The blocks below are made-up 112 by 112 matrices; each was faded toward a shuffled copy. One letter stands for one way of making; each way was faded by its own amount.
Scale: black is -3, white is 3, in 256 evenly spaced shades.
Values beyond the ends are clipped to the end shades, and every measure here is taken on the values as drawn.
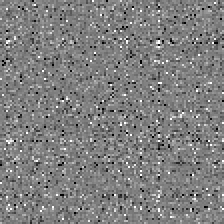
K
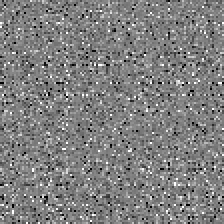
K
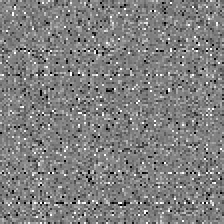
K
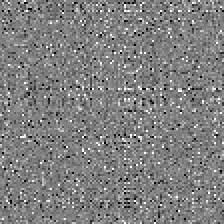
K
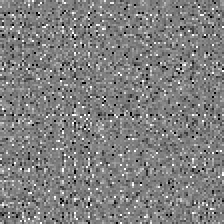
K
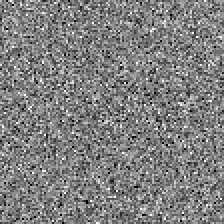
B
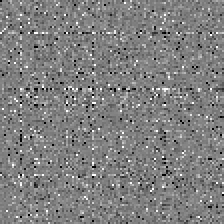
K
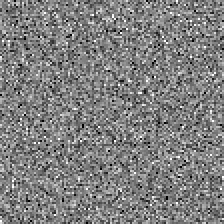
B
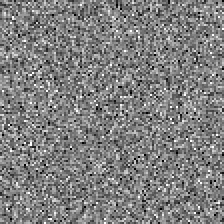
B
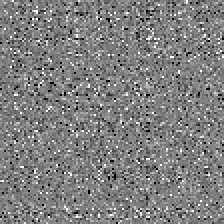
K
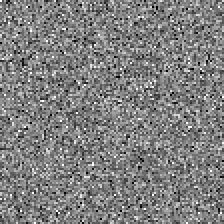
B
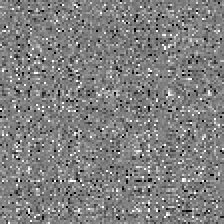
K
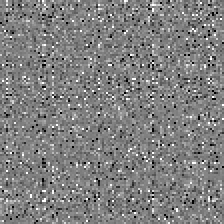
K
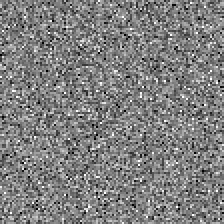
B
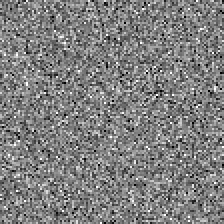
B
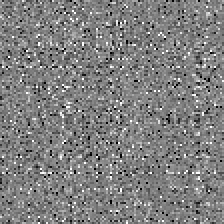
K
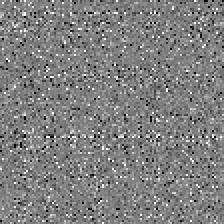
K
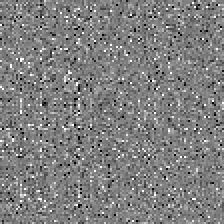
K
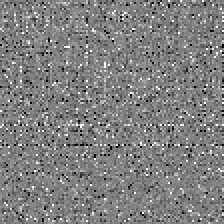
K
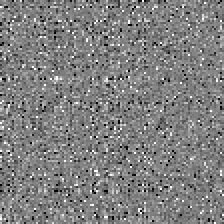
K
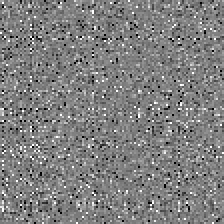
K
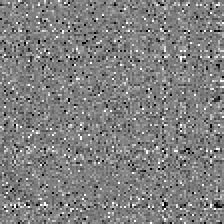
K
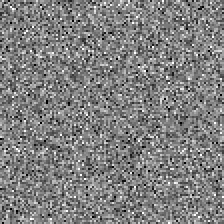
B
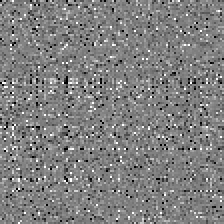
K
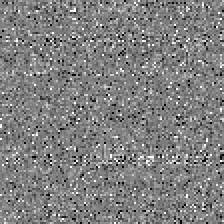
K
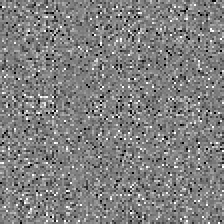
K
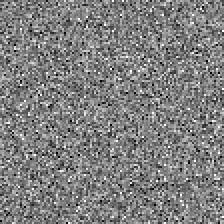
B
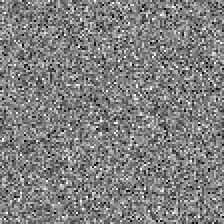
B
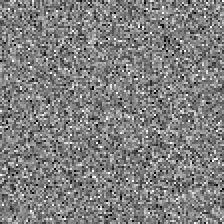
B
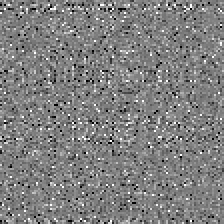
K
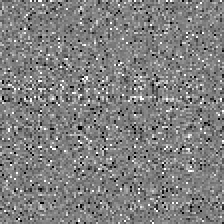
K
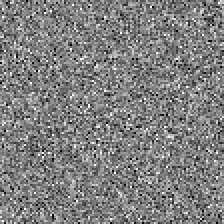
B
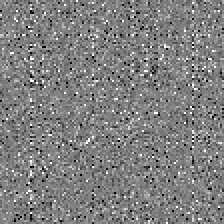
K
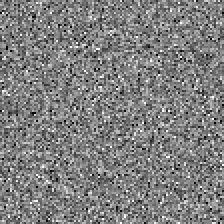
B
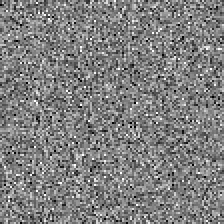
B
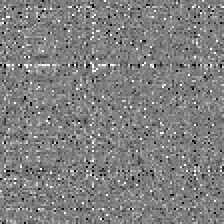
K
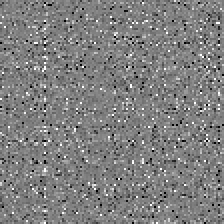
K
